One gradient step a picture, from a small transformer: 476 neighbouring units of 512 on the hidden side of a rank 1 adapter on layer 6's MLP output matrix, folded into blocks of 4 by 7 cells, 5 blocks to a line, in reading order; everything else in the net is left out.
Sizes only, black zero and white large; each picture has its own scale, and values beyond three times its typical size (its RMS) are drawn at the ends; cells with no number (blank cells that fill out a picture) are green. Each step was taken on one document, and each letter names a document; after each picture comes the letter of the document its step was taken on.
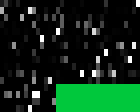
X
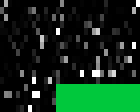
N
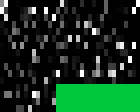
N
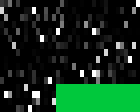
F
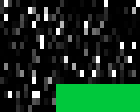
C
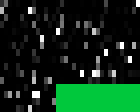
X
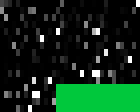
F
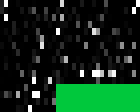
N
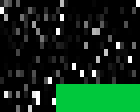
F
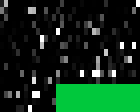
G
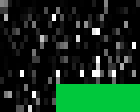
N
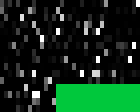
X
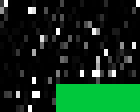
G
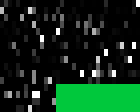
X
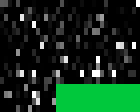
F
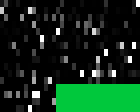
X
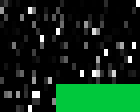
X
